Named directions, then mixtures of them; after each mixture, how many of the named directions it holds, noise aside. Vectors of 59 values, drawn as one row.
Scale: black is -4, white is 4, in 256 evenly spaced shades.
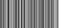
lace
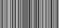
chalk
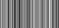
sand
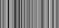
two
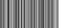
one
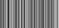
one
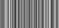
three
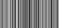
one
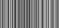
three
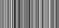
two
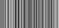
two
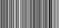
one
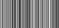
three
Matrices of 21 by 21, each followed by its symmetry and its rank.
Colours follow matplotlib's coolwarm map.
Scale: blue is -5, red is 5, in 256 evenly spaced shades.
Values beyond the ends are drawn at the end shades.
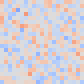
neither, full rank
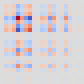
symmetric, rank one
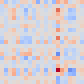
neither, rank three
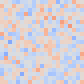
neither, full rank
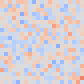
neither, full rank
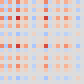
symmetric, rank one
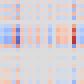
neither, rank one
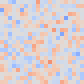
neither, full rank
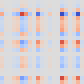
neither, rank one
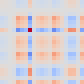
symmetric, rank one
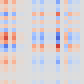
neither, rank one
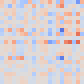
neither, rank three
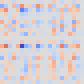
neither, rank three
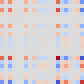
symmetric, rank one
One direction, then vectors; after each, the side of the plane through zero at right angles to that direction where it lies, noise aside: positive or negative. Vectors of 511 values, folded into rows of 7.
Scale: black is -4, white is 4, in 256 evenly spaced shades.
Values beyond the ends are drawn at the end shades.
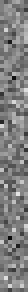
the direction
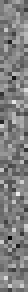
positive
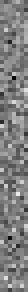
positive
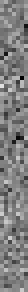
negative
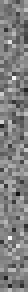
negative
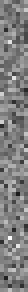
negative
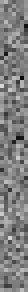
negative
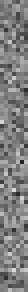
negative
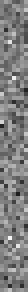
negative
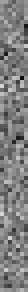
negative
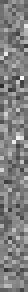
positive
